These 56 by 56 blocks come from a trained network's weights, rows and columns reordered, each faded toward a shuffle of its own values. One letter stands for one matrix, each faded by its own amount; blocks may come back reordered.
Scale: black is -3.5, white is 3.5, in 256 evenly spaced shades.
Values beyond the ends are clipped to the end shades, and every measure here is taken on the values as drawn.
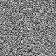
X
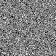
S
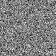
S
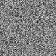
X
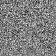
S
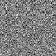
X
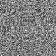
X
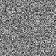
X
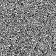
S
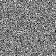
S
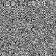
X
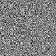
X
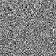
X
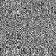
X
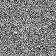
S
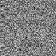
X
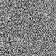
X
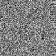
X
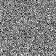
S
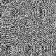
X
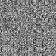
X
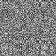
X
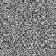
X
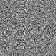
X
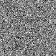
S
